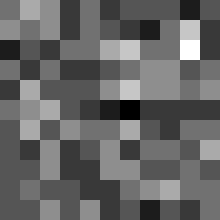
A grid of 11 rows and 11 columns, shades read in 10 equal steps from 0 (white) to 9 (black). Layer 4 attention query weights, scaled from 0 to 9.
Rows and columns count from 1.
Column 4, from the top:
7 7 5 7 6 6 4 7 7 6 6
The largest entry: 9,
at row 6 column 7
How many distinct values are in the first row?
6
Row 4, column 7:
5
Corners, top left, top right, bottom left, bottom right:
5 6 6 5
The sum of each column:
64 55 53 68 64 61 56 63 58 56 60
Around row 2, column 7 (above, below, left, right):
6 2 6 8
